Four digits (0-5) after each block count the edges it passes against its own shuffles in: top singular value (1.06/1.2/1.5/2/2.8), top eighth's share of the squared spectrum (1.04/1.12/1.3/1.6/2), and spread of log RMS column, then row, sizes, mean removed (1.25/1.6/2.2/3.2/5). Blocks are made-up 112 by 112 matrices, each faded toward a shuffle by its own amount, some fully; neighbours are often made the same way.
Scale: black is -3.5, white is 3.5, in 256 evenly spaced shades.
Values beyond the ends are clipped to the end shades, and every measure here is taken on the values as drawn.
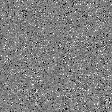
1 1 2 1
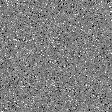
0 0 0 0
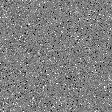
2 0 0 0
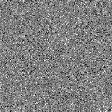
4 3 1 1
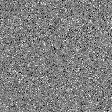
3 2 0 0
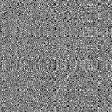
5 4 3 3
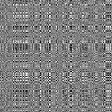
5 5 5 4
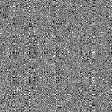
5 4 2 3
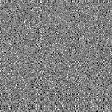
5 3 2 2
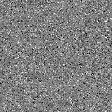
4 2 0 1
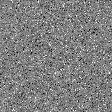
0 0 0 0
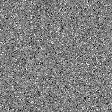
3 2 1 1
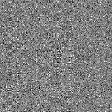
4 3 2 2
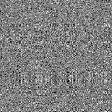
4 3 2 2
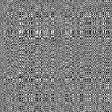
5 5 4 4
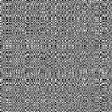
5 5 4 4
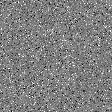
0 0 0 0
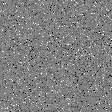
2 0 0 0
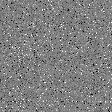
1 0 0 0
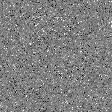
2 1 0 0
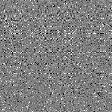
4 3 2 3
